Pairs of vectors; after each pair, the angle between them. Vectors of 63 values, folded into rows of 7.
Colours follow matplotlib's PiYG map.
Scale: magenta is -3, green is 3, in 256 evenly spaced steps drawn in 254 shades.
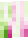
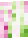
nearly opposite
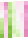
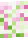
partly aligned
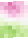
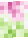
nearly parallel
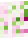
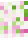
nearly parallel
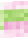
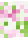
partly opposed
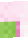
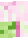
nearly parallel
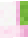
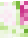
nearly opposite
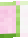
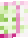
nearly opposite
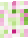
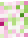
partly aligned
